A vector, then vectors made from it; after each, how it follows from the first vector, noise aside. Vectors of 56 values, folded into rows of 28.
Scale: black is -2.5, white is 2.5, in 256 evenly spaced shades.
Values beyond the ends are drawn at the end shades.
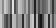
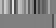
partly zeroed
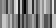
wrapped around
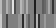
partly zeroed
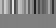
partly zeroed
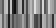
wrapped around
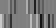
partly zeroed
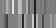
partly zeroed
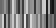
wrapped around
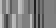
partly zeroed
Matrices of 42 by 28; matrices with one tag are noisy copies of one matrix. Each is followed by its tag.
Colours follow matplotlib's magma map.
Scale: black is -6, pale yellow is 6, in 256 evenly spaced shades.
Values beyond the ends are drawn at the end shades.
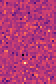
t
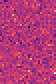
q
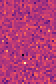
t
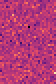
q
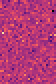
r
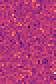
q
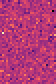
r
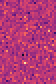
t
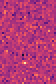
t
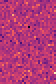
q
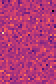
r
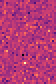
t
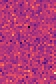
q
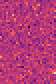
q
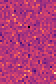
q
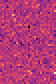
q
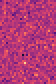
t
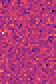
r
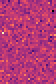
r
